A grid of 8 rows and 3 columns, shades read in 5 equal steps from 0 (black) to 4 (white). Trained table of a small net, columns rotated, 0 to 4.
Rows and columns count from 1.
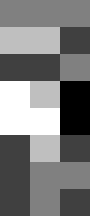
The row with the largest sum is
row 5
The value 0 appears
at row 4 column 3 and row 5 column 3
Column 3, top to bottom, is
2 1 2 0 0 1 2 1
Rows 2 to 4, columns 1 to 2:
3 3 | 1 1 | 4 3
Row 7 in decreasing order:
2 2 1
